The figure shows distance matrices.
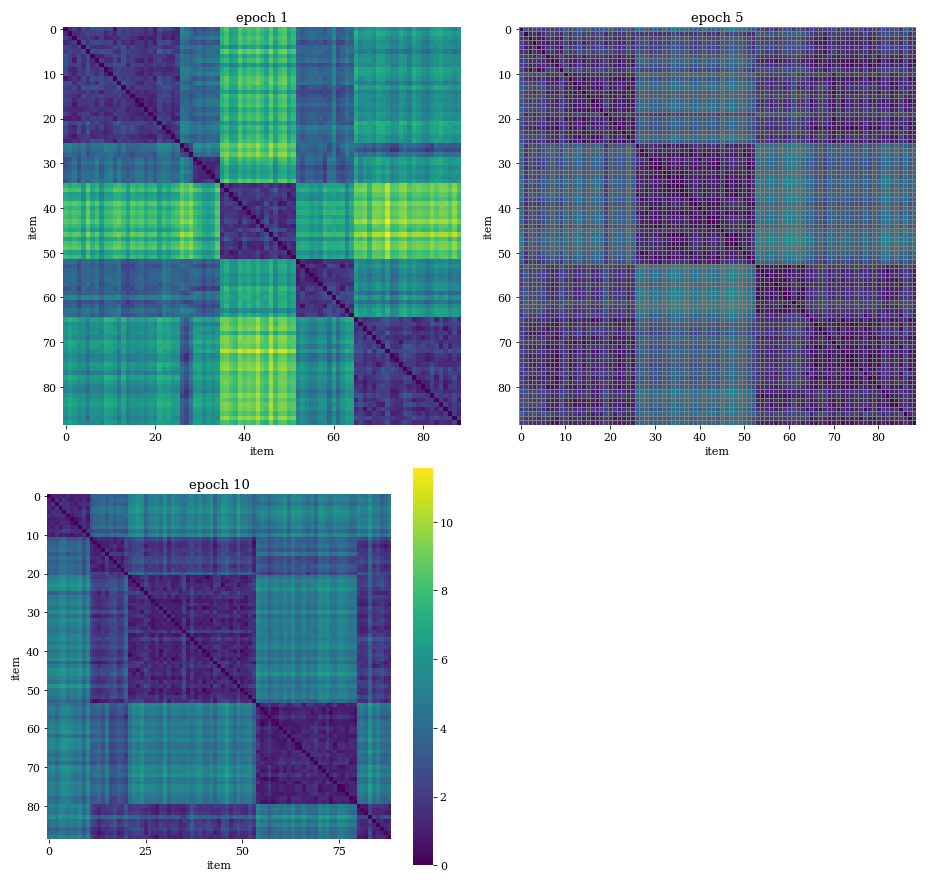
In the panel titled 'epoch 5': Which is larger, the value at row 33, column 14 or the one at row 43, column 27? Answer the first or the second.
the first
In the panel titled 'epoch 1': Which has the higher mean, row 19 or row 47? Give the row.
47
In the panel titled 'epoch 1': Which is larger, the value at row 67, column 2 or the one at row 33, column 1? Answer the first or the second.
the first
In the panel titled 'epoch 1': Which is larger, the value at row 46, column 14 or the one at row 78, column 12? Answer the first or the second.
the first
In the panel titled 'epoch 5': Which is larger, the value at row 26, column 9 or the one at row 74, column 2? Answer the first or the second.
the first
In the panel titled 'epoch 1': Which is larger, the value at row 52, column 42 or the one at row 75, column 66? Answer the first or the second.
the first
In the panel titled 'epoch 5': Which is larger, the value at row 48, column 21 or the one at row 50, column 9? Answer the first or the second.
the first
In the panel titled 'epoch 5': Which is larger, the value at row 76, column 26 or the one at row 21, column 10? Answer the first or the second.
the first
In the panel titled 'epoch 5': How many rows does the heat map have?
89
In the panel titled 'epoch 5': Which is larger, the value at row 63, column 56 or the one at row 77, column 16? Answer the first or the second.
the second
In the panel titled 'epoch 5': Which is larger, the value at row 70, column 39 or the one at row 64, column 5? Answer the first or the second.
the first
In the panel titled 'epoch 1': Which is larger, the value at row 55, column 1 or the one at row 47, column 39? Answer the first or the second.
the first
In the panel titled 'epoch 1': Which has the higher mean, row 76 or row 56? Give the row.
76
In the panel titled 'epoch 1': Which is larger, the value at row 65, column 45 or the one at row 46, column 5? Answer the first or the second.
the second
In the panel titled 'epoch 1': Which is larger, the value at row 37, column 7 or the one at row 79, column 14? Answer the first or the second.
the first
